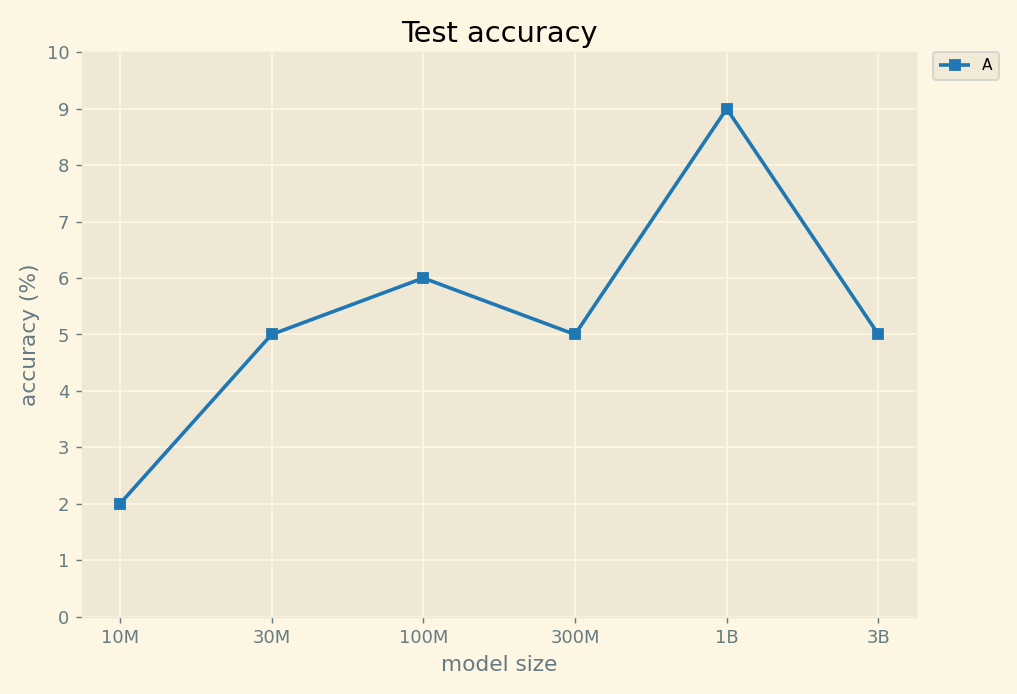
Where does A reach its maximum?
1B
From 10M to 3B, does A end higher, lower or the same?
higher
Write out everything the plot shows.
Title: Test accuracy
x-axis: model size, ticks 10M 30M 100M 300M 1B 3B
y-axis: accuracy (%), ticks 0 1 2 3 4 5 6 7 8 9 10
Legend: A
Values:
A: 2 5 6 5 9 5
